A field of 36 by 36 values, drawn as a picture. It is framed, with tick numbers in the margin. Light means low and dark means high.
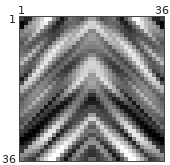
Overall the values sit about 50% of the way up the scale. The histogram is bell-shaped. There is no overall slope. It is mirror symmetric from left to right.
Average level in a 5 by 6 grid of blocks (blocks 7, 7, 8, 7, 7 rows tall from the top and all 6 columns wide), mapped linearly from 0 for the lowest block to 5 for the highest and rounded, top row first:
231132 / 212212 / 242242 / 543345 / 403304
